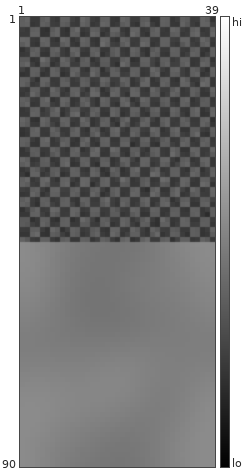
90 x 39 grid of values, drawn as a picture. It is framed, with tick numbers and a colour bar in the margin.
It is made of 2 by 1 panels. Panel 1,1: low, checkered. Panel 2,1: middling, smooth, faint in contrast.
